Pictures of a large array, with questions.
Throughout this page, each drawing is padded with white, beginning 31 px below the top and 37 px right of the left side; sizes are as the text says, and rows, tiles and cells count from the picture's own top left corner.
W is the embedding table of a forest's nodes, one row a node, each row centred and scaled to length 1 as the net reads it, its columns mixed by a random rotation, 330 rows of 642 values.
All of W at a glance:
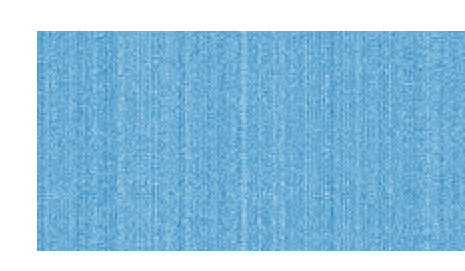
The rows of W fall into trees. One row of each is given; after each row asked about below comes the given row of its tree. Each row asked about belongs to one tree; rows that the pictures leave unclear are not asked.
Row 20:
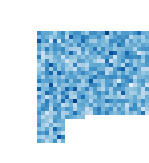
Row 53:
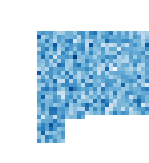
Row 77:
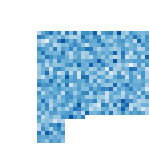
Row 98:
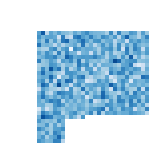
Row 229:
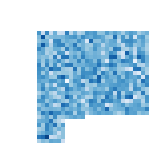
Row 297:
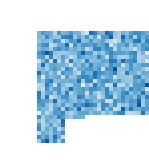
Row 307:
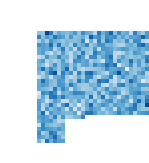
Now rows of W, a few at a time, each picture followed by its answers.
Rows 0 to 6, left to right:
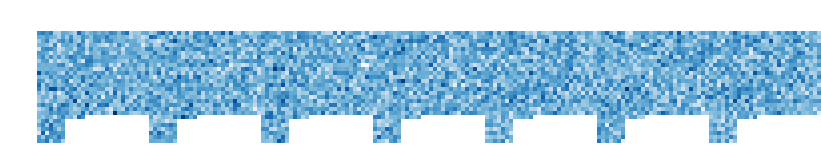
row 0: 53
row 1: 77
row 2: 98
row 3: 98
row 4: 20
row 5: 77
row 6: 20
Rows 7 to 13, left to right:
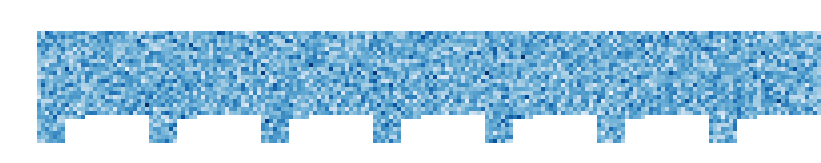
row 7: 307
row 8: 77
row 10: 53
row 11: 53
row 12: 98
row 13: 20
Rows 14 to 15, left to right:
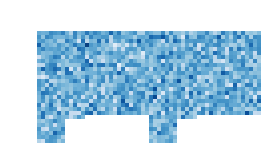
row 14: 307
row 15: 98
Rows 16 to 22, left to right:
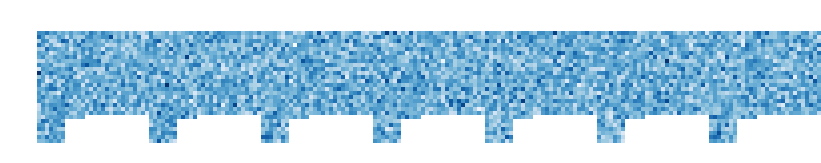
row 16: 53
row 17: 53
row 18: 229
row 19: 77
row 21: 20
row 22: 229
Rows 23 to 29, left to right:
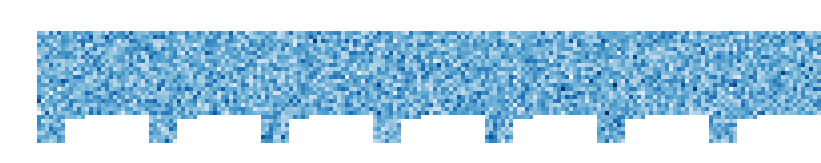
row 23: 98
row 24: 77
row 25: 229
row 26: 307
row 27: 229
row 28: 53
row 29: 98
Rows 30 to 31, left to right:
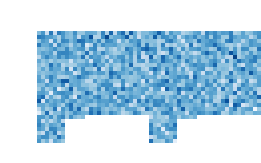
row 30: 98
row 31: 77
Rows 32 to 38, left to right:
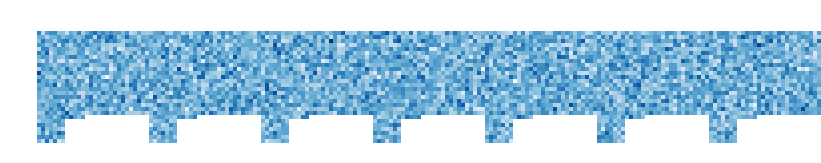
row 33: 307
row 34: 307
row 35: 77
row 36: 229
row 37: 229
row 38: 307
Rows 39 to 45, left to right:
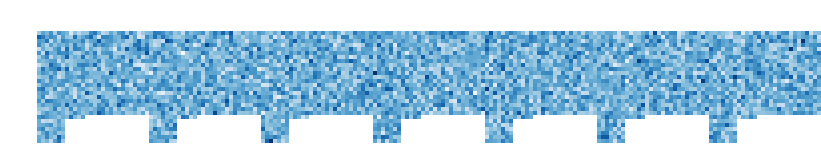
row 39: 98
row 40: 77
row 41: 297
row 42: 53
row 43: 20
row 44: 229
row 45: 229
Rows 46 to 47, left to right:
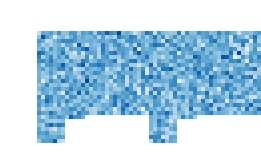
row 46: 77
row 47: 229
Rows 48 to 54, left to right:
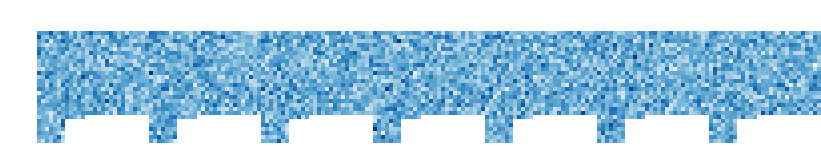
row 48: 20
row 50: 20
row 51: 53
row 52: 98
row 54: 98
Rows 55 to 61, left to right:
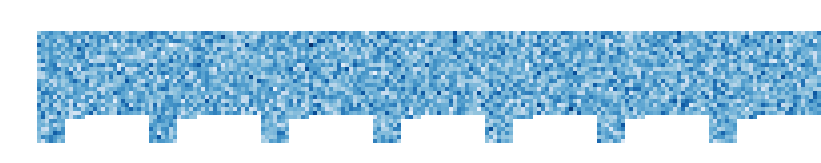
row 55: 307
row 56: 53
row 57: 307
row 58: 77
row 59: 307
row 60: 77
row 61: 307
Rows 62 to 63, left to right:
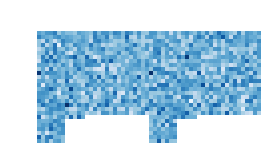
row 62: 53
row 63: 53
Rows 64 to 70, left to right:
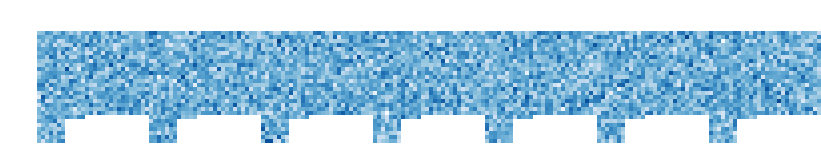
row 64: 307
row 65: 53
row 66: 297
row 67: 20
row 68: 297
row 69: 98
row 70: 20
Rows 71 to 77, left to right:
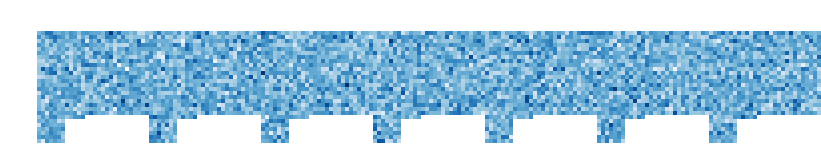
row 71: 307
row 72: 229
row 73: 53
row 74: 297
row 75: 297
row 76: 53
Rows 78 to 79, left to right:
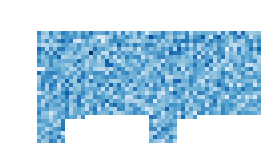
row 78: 20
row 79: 98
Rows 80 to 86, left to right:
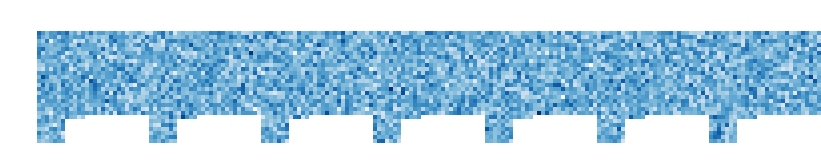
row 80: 20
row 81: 77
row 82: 77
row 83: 297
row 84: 98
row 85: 77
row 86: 229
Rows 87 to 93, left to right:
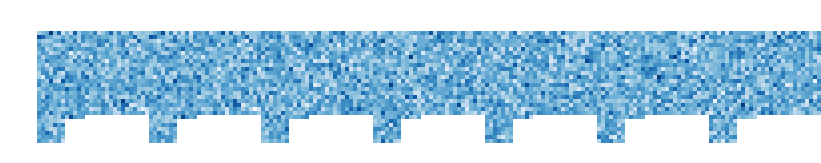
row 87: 77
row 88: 77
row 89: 307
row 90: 53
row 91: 229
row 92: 229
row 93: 98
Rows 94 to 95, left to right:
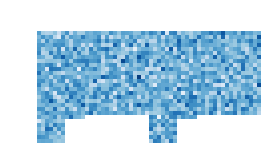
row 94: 229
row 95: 297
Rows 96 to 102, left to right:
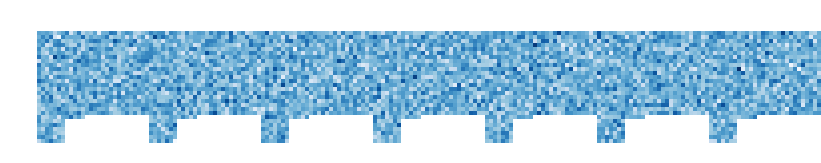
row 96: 229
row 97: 77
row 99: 98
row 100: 307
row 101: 53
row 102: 307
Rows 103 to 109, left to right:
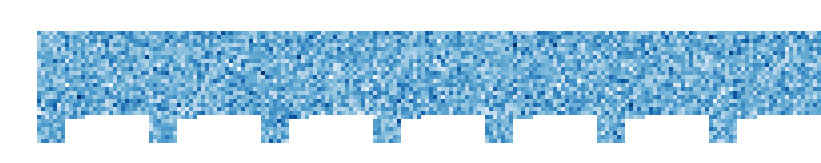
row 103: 297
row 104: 307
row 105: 53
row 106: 20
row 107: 297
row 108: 98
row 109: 98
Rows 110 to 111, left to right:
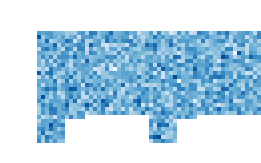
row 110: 53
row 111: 229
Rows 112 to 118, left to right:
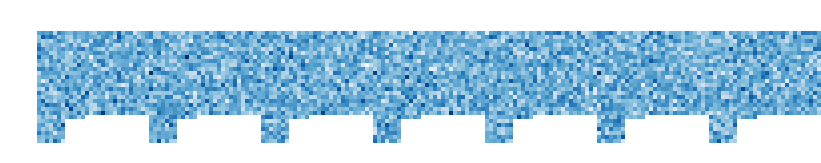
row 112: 77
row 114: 98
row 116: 77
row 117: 53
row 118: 297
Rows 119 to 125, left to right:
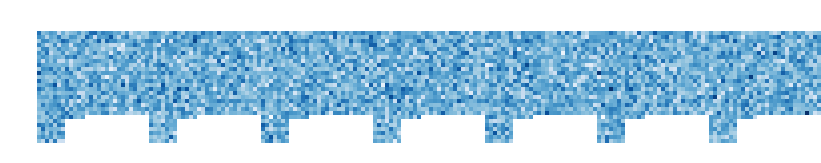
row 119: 53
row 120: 20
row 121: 297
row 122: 20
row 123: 98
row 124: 53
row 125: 98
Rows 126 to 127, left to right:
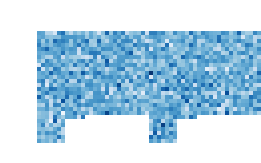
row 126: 20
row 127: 53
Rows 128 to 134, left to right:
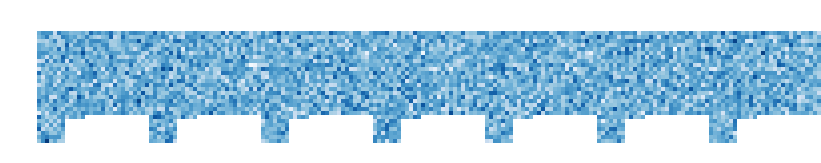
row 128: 297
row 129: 98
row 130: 307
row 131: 53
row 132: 307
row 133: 98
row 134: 20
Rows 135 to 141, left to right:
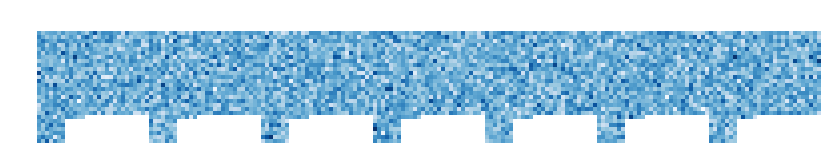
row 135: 53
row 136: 20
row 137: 229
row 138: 53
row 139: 307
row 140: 77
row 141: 229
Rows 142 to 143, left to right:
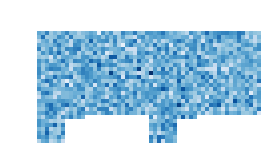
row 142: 229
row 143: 53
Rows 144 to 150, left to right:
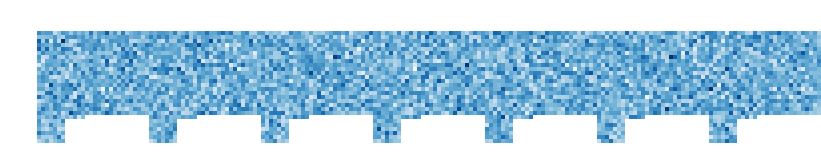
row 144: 20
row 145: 307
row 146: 229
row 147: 307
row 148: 307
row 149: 229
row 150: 20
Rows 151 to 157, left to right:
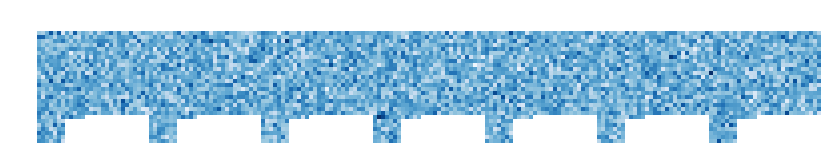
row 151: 77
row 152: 229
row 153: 20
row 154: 98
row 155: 20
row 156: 229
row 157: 53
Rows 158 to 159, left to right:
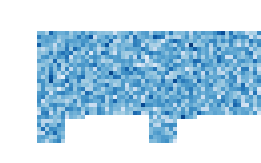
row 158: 98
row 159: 77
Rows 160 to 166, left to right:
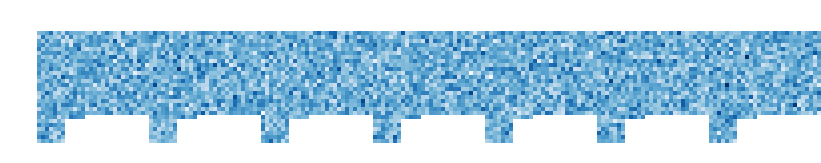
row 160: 229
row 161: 307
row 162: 297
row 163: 229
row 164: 307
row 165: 77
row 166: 53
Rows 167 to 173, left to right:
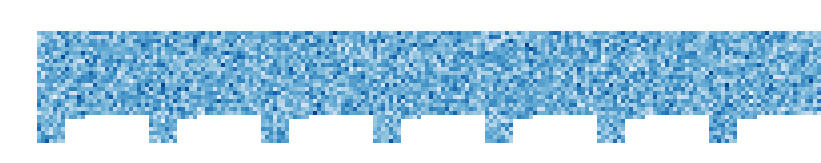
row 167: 297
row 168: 20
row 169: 307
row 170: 20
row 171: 77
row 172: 20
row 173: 53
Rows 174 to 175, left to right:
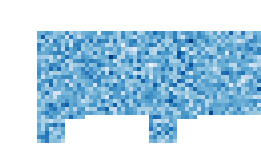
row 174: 229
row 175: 98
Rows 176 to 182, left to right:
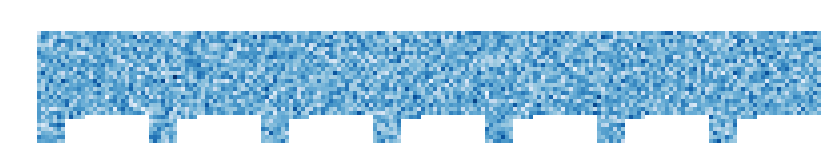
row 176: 77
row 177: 229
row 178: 98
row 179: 297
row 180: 307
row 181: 77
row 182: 297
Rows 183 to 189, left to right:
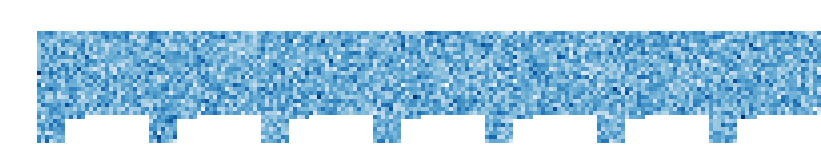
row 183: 53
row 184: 53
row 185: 20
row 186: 297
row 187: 229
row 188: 297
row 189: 77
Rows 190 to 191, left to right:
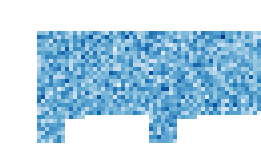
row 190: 98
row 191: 53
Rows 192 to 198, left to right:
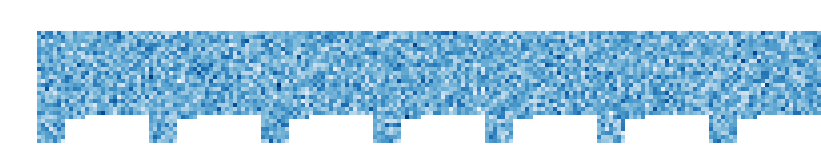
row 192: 77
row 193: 229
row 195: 77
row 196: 229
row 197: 20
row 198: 297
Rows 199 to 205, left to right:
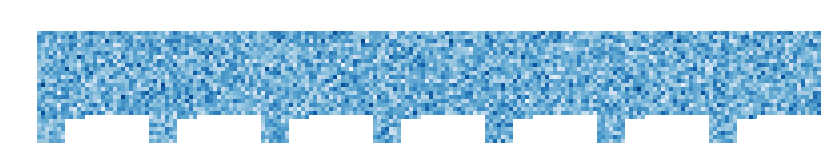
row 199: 307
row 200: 20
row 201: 307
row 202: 229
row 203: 53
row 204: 77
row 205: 307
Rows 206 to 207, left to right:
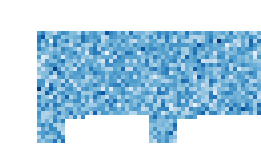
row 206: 20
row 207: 307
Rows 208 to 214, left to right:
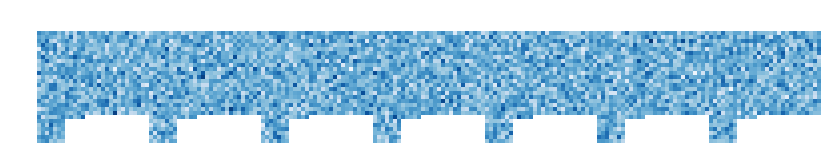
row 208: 53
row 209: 307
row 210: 307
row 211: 20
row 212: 229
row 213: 229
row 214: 98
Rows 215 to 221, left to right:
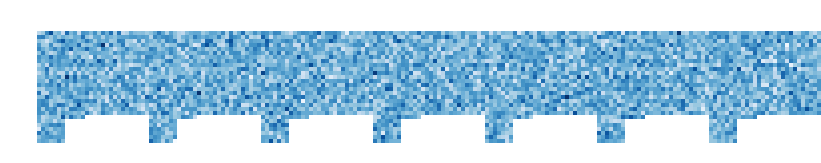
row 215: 77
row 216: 77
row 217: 53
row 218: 53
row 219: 229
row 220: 77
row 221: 307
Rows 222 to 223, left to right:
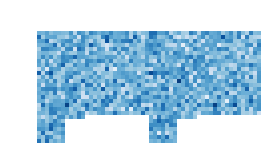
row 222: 53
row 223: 53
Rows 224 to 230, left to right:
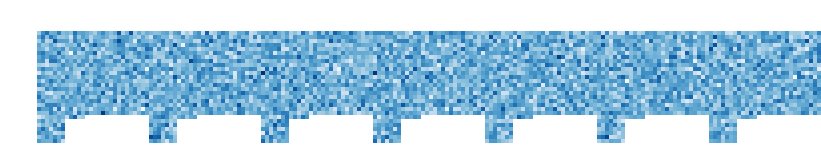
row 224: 77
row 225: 229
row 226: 53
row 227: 53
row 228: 229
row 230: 229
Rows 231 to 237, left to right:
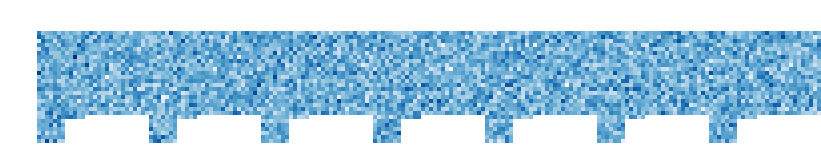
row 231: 53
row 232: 297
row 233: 98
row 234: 53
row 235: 98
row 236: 77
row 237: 53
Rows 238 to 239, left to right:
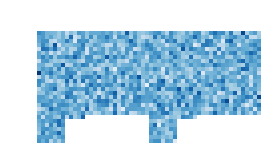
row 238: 53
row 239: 77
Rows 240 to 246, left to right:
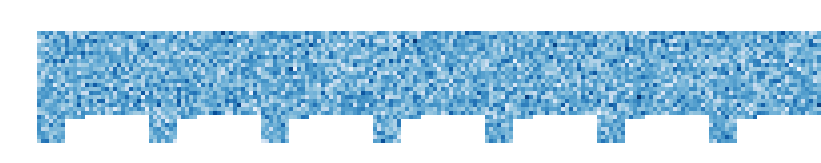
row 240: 297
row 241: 77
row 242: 307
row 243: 297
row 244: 297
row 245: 297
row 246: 307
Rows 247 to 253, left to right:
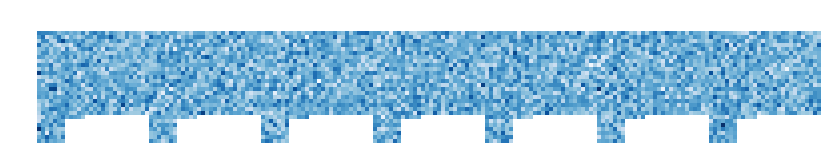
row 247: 53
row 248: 98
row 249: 297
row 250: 297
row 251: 98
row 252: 20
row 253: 53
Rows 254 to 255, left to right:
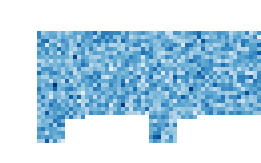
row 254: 53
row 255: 229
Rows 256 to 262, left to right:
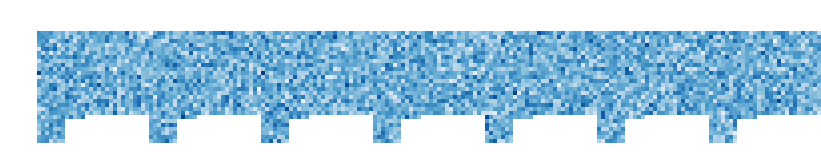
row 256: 53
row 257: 77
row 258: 53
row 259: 229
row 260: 297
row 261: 307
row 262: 20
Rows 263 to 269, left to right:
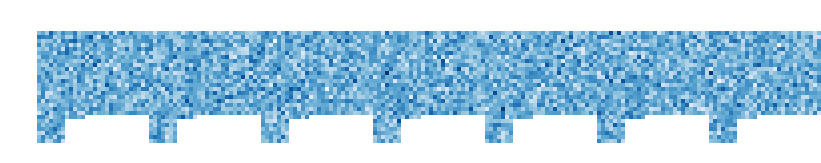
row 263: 98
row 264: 229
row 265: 20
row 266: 20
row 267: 229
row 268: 77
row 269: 53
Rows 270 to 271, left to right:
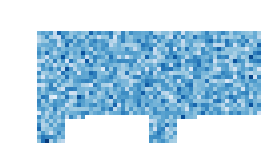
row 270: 297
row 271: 229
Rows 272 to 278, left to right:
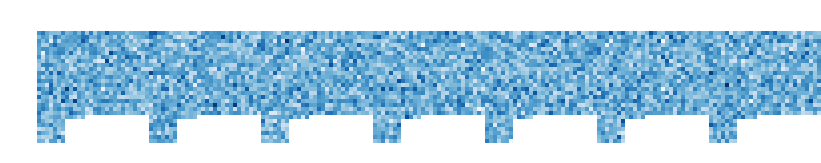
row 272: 20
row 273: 53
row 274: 20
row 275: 77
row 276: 77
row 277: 20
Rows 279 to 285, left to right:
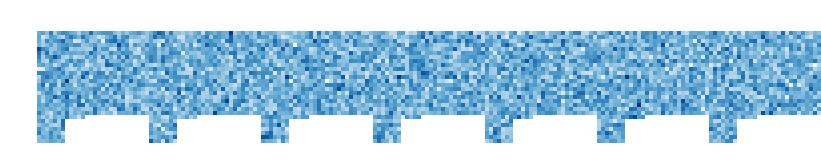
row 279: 20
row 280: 77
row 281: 229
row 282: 229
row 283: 229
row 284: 77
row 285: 98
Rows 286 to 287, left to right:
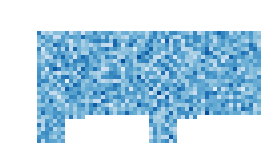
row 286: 229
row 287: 20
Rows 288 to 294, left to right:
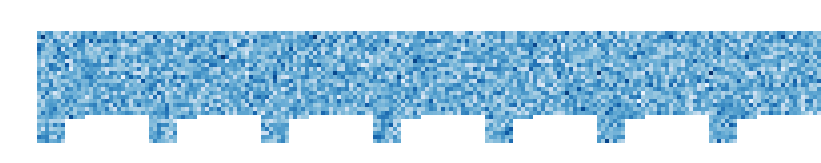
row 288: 229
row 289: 229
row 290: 98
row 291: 229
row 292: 307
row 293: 53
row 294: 53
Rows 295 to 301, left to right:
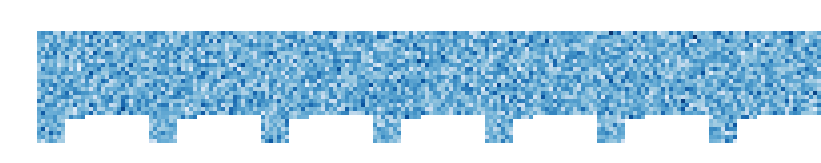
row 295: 307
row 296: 307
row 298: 77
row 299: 20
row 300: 77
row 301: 77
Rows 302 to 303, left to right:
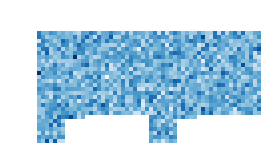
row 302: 53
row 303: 98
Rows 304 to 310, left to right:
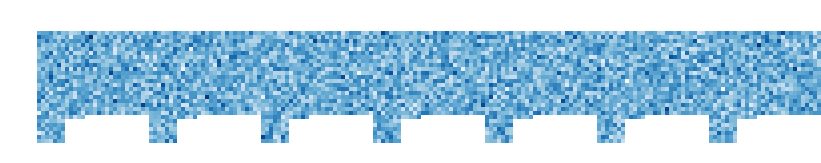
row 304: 98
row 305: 20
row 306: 229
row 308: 98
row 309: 229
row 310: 307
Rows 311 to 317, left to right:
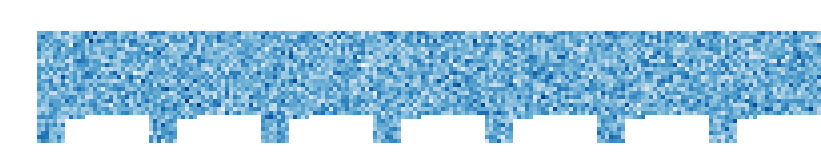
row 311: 229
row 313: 98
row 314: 307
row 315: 229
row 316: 307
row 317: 20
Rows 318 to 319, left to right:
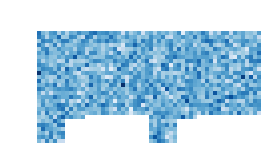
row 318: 53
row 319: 229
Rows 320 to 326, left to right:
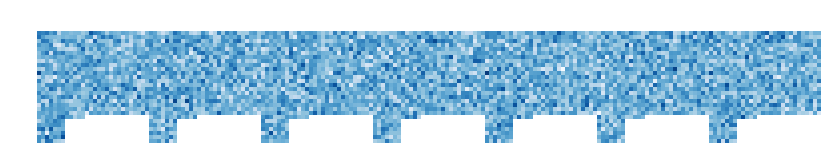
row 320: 53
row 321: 20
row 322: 98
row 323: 229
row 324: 53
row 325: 297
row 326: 53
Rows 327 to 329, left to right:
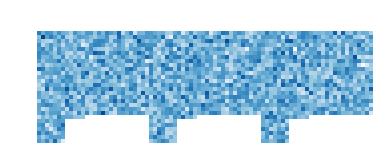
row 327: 77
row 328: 229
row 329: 98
